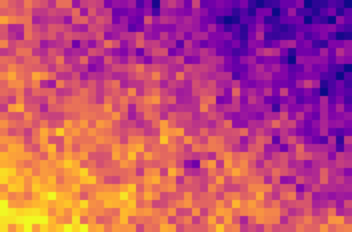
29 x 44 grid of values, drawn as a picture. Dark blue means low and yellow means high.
Mirror symmetry: none. Slope: up to the bottom left. Histogram: bell-shaped. Ninth with the lowest average: top right. Stripes: none. Ninth with the highest average: bottom left.
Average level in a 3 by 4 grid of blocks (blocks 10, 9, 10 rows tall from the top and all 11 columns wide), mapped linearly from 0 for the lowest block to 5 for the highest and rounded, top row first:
3 2 1 0 | 3 3 2 1 | 5 4 3 2
